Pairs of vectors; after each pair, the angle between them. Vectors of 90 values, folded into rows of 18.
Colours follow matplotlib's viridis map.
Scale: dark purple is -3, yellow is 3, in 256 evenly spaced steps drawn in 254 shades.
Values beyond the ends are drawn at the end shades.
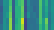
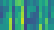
nearly parallel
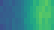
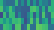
orthogonal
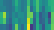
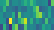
orthogonal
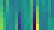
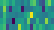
orthogonal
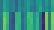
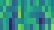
partly aligned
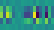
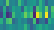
nearly opposite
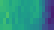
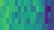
nearly parallel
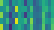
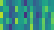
nearly parallel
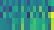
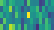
partly opposed
